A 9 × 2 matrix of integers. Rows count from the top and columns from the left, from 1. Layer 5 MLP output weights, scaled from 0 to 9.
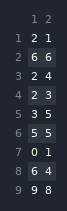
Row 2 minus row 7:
6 5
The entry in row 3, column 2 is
4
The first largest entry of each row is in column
1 1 2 2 2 1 2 1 1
